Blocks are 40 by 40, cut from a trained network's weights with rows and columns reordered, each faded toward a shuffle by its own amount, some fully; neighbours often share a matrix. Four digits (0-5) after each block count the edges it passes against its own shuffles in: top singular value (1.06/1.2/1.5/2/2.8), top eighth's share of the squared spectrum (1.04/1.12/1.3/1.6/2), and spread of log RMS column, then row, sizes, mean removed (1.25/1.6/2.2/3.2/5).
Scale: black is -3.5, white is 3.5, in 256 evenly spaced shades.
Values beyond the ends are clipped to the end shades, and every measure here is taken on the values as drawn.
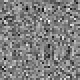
3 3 1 1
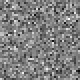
0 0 0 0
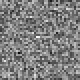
1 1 0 0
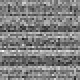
4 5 1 3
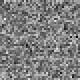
0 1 0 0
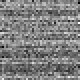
4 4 1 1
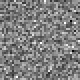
0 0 0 0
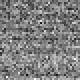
2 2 0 1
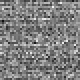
3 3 0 1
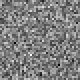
0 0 0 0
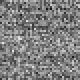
2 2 0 0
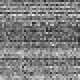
4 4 1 3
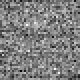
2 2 0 0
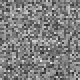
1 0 0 0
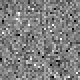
1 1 0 0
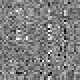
3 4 2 1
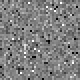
0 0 0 0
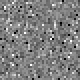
0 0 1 0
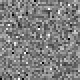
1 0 0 0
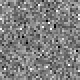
1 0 0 0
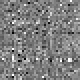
3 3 2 2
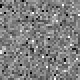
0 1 0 0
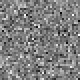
1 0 0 0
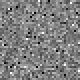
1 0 0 0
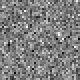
0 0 0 0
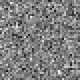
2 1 0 0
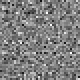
3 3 0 2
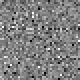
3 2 0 1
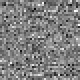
3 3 0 1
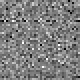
3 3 0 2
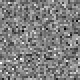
1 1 0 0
